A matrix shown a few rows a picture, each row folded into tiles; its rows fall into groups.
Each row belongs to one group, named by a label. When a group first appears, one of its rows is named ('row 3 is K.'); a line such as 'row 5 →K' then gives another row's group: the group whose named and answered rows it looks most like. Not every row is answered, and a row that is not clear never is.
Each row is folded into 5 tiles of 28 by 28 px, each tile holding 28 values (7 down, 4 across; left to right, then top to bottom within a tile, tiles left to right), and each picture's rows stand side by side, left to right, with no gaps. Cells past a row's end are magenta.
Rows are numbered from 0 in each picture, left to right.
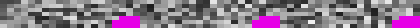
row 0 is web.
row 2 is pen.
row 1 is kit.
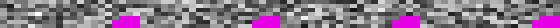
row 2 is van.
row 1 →web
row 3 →web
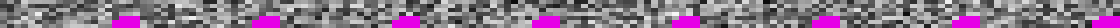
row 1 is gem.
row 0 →kit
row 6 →gem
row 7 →web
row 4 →pen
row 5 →van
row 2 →web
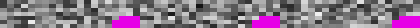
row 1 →web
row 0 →pen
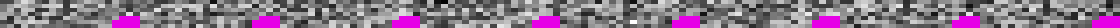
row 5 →kit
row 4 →van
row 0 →web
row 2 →pen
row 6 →web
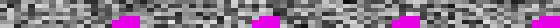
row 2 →gem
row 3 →gem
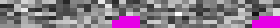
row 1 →kit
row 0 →kit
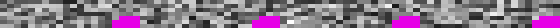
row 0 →van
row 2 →van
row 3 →pen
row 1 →web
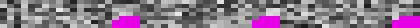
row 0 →gem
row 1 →kit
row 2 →pen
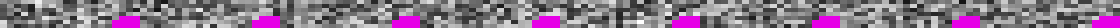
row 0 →gem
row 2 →kit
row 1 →pen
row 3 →kit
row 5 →van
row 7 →web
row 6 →van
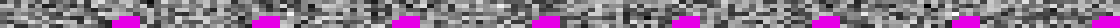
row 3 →gem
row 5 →gem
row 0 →pen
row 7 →van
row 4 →van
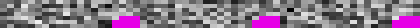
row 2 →pen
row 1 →gem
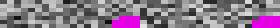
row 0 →van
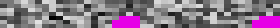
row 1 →web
